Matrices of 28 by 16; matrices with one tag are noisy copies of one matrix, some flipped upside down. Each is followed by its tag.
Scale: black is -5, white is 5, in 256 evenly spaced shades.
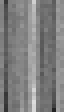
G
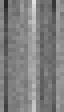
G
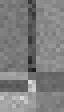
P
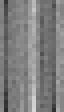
G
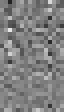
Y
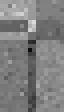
P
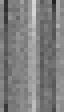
G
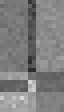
P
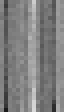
G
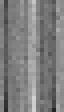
G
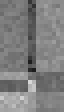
P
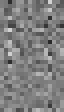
Y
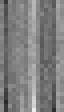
G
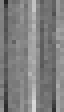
G
